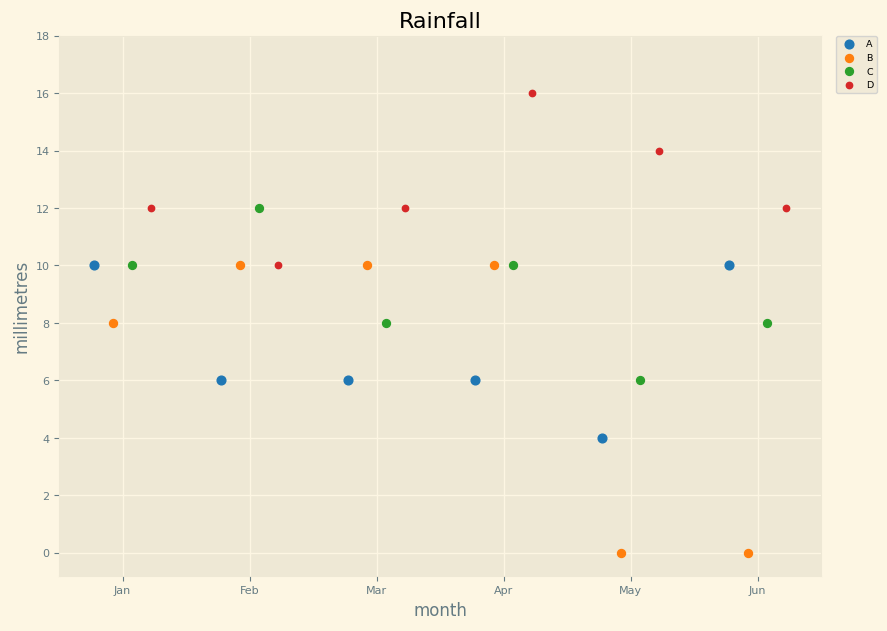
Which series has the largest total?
D
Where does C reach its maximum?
Feb
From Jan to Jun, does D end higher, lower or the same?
the same
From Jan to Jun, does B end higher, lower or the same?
lower
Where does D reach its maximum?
Apr
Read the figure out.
Title: Rainfall
x-axis: month, ticks Jan Feb Mar Apr May Jun
y-axis: millimetres, ticks 0 2 4 6 8 10 12 14 16 18
Legend: A, B, C, D
Values:
A: 10 6 6 6 4 10
B: 8 10 10 10 0 0
C: 10 12 8 10 6 8
D: 12 10 12 16 14 12
